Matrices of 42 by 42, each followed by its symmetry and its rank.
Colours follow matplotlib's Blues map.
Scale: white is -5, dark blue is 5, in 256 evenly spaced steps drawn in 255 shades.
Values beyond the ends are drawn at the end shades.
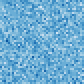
antisymmetric, full rank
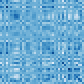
symmetric, rank three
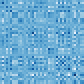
symmetric, rank three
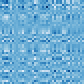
neither, rank three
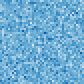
antisymmetric, full rank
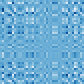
antisymmetric, rank two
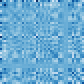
symmetric, rank three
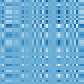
neither, rank one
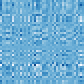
neither, rank three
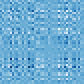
antisymmetric, rank two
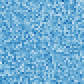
antisymmetric, full rank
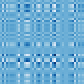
neither, rank one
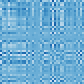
antisymmetric, rank two
